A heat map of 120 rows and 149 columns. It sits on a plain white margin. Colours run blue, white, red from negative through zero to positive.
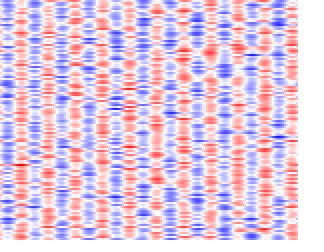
Stripes: upright, repeating 11 times. Average level on the scale: 50%. Slope: none. Histogram: bell-shaped.
